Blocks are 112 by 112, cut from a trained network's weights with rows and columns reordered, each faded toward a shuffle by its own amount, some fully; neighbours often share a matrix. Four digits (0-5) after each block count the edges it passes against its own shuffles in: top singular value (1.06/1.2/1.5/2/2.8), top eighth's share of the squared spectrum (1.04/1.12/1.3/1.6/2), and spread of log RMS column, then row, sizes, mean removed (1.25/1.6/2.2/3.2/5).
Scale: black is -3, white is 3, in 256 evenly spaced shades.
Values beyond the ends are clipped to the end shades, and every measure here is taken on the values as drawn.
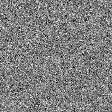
2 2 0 0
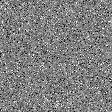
0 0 0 0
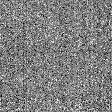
2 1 0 1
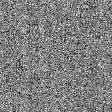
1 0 0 0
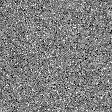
0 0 0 0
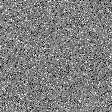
0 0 0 0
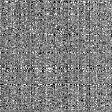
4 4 1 4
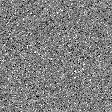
0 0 0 0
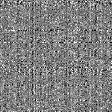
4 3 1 3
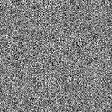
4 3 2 1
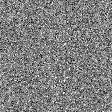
1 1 0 0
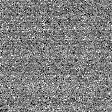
3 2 1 0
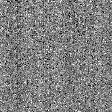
2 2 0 2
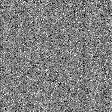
1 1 0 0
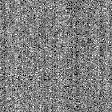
3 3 1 3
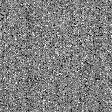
2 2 0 1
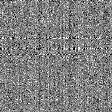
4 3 1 3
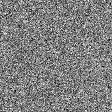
1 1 0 0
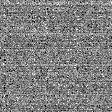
3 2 2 0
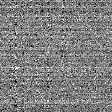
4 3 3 1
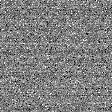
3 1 1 0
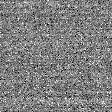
2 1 1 0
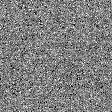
0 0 0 0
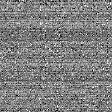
4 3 3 1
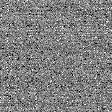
2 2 1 0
